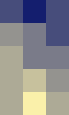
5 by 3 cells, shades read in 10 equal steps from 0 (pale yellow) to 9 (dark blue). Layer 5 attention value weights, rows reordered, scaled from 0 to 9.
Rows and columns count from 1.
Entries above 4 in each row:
3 2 2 0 0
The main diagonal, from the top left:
7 5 5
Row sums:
23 16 13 9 6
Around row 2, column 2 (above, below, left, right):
9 5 4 7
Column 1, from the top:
7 4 3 3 3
